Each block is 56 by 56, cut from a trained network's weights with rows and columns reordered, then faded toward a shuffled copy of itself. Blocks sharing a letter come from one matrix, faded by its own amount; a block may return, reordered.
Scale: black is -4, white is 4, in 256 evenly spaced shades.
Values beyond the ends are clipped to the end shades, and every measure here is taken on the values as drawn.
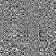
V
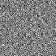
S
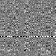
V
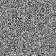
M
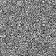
S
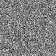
M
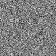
M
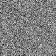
M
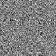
S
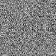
S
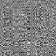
V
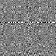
V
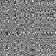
V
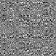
V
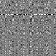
V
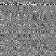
V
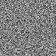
M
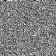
S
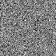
M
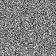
M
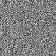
S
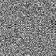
S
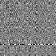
V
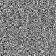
S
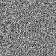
S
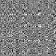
V
